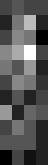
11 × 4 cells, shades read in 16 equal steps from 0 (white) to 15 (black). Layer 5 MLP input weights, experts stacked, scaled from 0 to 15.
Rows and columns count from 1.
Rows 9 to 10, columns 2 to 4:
8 10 13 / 10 10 13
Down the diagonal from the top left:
11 8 8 11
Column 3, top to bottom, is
11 4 8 0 6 8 13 9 10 10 14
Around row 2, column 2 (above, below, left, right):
10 7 13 4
